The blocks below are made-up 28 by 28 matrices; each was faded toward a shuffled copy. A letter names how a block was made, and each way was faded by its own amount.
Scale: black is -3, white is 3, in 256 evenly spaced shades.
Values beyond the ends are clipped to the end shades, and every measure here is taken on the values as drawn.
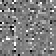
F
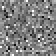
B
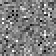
B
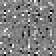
F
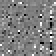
F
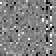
F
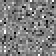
B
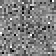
B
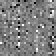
F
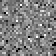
B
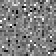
B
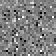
B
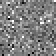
B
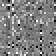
F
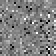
F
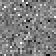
B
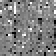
F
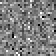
B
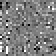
F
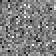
B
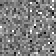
B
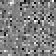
F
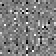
F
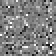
F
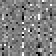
F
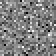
B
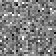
B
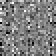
F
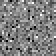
B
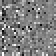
F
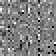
F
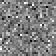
B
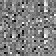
F
